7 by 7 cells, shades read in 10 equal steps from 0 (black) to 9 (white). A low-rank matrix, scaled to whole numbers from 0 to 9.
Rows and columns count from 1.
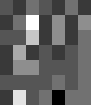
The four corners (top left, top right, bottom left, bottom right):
3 2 2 4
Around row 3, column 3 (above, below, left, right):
9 2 3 2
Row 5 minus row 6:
-1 2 2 0 -1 0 0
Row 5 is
2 5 5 3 3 3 4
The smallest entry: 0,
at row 7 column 5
